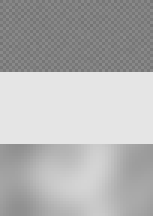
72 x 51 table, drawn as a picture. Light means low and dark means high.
It is made of 3 by 1 panels. Panel 1,1: middling, checkered, faint in contrast. Panel 2,1: very low, flat. Panel 3,1: low, smooth.
